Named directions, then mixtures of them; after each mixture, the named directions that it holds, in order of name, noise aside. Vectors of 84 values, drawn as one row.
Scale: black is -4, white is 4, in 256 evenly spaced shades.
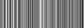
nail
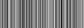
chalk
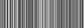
chalk, nail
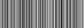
chalk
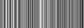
nail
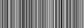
chalk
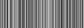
chalk, nail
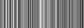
nail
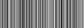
chalk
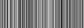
chalk, nail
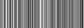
nail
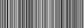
chalk, nail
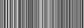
chalk, nail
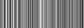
nail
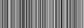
chalk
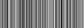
chalk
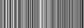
nail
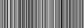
chalk, nail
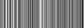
nail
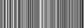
nail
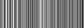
nail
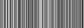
chalk, nail
